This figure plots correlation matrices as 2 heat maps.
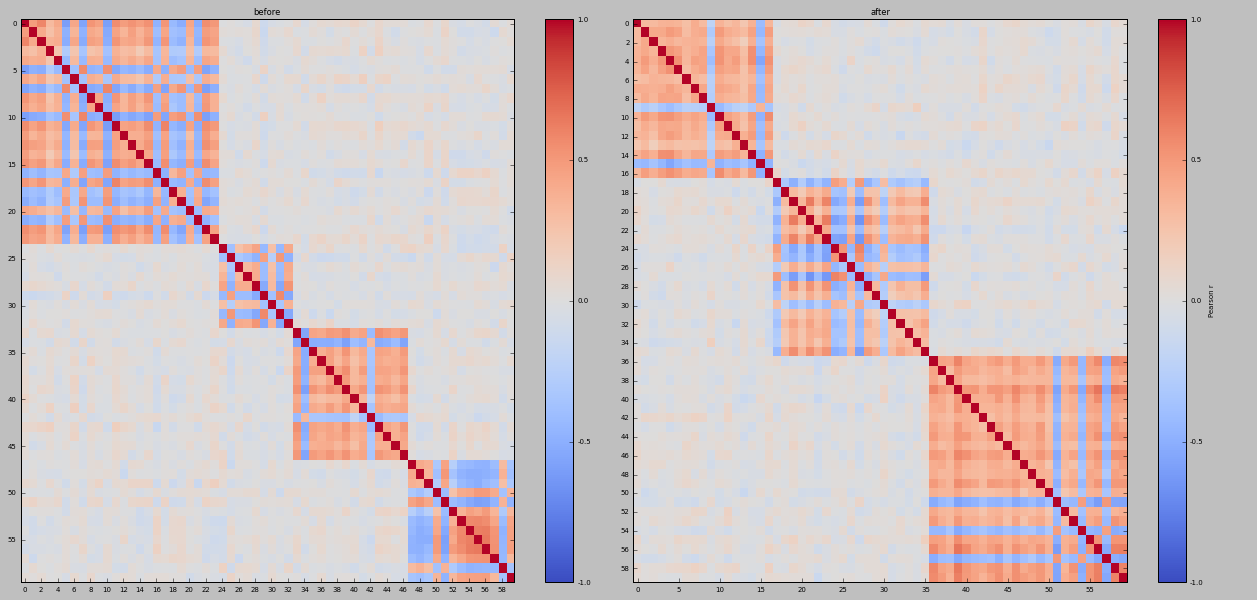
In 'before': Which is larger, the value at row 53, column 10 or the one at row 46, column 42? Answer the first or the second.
the first
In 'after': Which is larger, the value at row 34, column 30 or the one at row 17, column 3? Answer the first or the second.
the second
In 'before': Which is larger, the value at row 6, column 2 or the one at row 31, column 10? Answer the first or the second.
the first
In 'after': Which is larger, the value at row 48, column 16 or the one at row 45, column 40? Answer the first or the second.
the second
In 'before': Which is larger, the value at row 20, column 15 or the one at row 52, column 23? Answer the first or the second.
the first
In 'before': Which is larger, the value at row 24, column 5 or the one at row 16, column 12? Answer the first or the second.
the first
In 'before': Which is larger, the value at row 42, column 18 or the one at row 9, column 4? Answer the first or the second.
the second
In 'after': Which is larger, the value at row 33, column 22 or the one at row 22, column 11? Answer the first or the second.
the first
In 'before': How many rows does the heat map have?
60
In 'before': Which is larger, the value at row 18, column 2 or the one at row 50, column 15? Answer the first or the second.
the second
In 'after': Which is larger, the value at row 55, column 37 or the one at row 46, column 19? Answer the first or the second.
the first
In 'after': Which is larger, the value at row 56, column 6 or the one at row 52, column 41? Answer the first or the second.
the second
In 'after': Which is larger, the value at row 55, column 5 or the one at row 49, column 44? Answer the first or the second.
the second
